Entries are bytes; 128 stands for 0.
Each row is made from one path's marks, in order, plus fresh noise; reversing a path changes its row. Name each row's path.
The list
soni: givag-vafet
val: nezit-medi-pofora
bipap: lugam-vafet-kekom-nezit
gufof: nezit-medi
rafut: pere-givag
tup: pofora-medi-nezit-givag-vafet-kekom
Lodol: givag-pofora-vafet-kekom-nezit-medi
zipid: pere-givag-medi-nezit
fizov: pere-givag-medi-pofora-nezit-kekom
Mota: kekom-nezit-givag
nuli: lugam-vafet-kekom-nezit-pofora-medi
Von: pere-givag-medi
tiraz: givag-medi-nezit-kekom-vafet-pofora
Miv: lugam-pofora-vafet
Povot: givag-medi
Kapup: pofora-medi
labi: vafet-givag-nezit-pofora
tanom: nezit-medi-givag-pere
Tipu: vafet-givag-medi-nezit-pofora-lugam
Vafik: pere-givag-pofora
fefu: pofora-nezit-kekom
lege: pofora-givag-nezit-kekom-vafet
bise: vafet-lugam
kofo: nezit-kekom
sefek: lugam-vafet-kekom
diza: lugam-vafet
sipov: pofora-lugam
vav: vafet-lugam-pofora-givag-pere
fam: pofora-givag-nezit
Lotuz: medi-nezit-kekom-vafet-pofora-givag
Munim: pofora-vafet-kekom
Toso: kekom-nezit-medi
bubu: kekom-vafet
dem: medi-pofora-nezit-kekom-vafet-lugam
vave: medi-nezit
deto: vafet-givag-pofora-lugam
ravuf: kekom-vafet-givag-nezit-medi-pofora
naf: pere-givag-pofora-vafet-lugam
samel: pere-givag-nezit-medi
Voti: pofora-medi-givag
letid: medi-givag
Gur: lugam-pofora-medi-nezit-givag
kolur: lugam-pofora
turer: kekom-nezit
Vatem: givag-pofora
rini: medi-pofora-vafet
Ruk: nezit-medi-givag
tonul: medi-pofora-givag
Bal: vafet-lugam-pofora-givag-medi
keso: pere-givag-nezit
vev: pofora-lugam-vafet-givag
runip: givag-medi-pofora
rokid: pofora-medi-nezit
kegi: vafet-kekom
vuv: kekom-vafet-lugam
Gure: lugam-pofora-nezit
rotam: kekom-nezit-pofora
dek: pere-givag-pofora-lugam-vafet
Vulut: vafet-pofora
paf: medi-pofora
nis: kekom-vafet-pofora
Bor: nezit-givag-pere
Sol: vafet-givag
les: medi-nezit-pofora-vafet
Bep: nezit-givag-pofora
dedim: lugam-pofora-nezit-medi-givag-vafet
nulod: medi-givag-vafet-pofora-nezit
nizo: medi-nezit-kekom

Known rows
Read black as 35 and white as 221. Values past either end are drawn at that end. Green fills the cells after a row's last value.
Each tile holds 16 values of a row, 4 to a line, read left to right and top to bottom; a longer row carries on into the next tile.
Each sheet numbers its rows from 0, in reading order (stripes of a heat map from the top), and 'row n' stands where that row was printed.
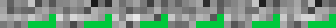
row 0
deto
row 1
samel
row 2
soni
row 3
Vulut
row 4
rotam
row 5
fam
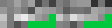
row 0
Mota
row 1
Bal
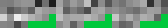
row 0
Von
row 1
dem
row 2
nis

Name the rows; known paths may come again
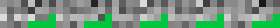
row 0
vav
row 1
rini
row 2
sipov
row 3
Tipu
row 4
nulod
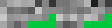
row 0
sefek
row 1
val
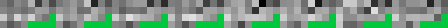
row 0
Vafik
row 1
rotam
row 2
Bal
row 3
Gur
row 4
vave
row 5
Gure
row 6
kofo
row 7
les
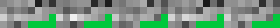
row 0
Lodol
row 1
Von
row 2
nis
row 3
samel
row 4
lege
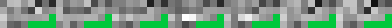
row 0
nizo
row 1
vuv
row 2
nuli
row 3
letid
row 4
Mota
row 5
bipap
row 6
turer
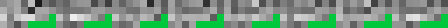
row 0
keso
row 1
tonul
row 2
Vulut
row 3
Miv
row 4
deto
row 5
Lotuz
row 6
dem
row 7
vev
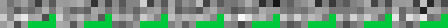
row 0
soni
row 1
bubu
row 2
kolur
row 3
naf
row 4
Povot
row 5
runip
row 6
Vatem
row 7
Bor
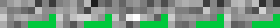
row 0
tup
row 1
fam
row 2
Sol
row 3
Munim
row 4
fefu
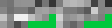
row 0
Ruk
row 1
kegi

